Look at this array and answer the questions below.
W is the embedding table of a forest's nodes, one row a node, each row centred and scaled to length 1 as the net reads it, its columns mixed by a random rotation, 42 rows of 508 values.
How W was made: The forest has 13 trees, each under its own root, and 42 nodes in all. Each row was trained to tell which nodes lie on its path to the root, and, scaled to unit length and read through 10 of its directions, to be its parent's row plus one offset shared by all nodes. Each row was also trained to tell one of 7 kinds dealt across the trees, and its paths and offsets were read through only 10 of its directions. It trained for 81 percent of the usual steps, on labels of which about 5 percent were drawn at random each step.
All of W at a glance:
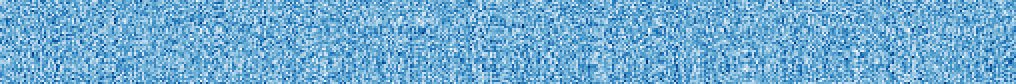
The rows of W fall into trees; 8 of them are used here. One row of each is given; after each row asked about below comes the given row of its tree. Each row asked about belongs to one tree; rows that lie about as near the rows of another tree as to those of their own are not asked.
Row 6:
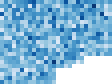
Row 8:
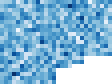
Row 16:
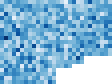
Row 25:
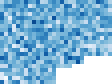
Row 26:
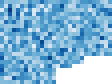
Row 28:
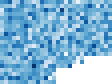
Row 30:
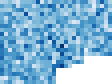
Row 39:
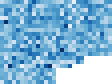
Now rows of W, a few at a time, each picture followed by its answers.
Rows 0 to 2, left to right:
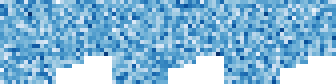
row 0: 39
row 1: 6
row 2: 30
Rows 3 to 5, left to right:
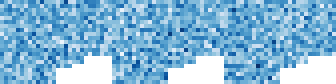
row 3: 6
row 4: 8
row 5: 28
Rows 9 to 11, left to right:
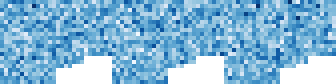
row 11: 6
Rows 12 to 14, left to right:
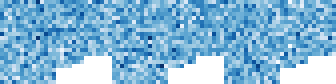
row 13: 39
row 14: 16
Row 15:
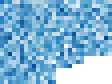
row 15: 16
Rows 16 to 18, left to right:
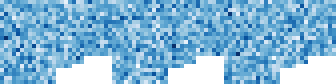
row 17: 39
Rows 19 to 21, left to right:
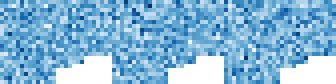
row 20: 25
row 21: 16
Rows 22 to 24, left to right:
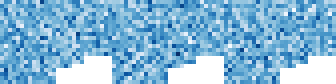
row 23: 8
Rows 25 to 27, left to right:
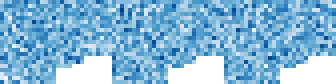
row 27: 26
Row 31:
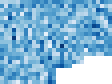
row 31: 26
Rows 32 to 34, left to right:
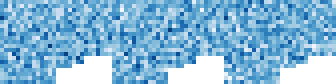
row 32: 25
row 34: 25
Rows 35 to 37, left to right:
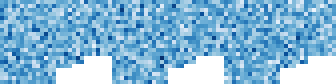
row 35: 25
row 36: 26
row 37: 30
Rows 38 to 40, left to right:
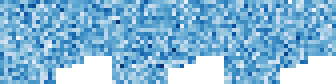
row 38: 26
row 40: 30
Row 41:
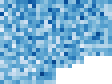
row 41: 6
